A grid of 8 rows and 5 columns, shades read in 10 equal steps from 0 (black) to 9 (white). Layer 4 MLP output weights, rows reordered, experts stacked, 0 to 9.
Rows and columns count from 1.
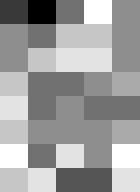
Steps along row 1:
down up up down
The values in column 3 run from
3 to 8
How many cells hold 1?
0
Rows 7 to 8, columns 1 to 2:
9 4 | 7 8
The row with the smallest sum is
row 1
